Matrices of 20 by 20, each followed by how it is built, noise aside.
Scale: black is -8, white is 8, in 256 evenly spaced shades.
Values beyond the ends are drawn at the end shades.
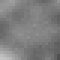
smooth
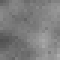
smooth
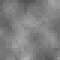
smooth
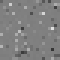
sparse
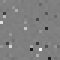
sparse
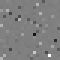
sparse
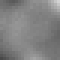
smooth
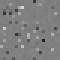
sparse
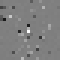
sparse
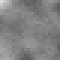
smooth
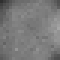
smooth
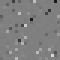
sparse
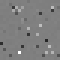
sparse
